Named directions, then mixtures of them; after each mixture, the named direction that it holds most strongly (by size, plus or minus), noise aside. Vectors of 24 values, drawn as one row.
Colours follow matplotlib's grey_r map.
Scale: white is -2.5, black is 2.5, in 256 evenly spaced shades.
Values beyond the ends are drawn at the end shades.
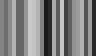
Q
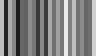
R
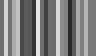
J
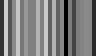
R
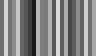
J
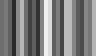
Q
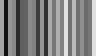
R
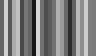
J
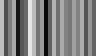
Q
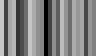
Q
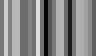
J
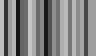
R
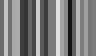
J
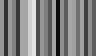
J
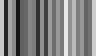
R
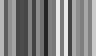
R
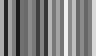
R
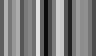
J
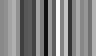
J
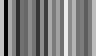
R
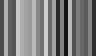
R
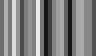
J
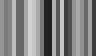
Q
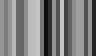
Q
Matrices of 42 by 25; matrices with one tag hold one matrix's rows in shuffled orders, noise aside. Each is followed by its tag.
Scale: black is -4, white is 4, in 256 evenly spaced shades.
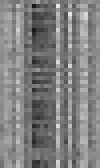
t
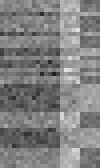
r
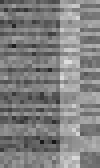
r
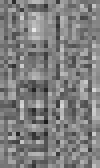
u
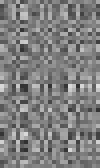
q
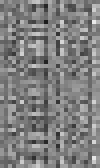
u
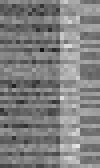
r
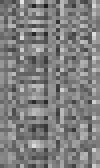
u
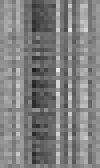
t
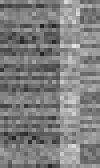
r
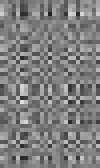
q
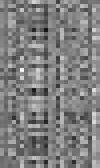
u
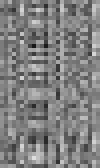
u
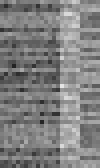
r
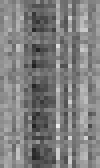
t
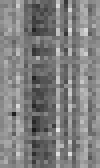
t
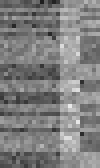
r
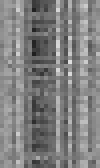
t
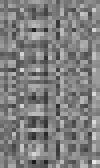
u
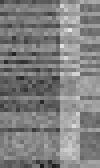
r
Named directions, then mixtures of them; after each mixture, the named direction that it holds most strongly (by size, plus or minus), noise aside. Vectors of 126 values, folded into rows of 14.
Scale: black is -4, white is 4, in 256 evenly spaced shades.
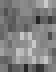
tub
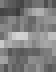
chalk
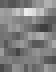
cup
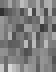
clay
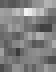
cup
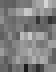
tub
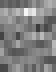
cup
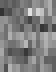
clay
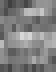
chalk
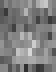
tub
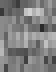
chalk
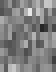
clay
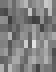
clay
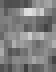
cup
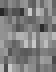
clay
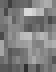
cup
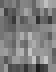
tub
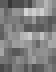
cup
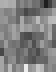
tub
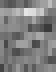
cup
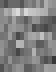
cup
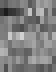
chalk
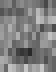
tub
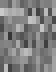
clay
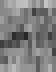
chalk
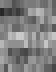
chalk
